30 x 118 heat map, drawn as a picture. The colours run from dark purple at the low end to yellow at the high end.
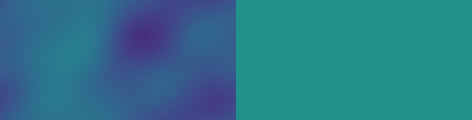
The table splits into one row of 2 panels. Panel 1,1: low, smooth. Panel 1,2: middling, flat.
